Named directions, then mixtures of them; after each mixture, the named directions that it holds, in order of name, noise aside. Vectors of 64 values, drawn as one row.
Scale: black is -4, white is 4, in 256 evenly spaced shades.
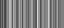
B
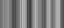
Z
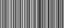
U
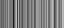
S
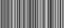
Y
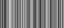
B, U, Y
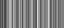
B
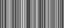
B, U, Z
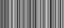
B, Y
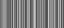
S, U, Y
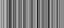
B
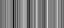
S, U, Z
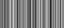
B, Y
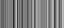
S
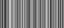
B, U, Y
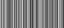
B, S, U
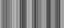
Z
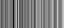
S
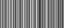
U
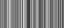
B, U, Z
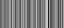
U, Y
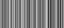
U, Y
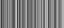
S, Y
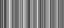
B, U, Z
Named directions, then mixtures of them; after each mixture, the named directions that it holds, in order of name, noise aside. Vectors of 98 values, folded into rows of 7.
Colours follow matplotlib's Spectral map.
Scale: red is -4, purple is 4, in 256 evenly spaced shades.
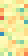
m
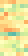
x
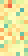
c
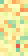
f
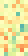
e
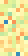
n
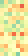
e, n, x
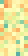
c, f, n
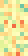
e, f, n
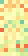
c, e, f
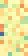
f, m, n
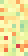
e, f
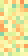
f, n, x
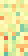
e
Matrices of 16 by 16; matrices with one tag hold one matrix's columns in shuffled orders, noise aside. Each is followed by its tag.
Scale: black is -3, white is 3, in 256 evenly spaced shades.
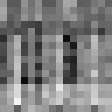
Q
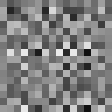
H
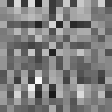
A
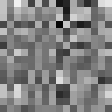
A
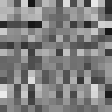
A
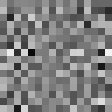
H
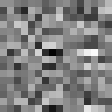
H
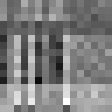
Q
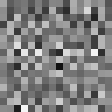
H
